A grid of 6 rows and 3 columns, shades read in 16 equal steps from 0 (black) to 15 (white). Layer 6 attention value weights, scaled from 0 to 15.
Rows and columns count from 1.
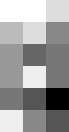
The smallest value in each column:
7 5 0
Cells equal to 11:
1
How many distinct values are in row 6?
3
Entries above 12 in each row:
3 1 0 1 0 1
